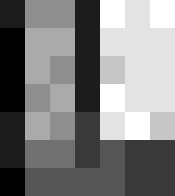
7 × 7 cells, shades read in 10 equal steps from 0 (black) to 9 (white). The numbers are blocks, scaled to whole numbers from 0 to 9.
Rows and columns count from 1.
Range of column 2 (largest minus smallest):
3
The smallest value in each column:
0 3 3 1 3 2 2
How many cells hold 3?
5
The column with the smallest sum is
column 1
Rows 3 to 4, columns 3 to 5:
5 1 7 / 6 1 9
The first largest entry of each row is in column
5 5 6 5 6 2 2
